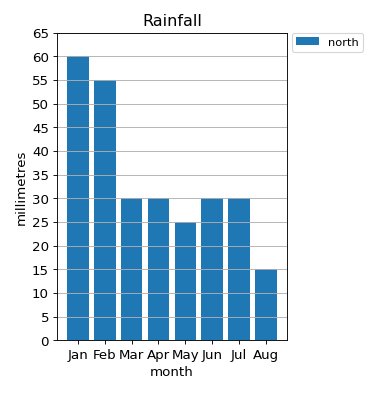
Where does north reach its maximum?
Jan
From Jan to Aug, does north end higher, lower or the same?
lower
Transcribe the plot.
Title: Rainfall
x-axis: month, ticks Jan Feb Mar Apr May Jun Jul Aug
y-axis: millimetres, ticks 0 5 10 15 20 25 30 35 40 45 50 55 60 65
Legend: north
Values:
north: 60 55 30 30 25 30 30 15
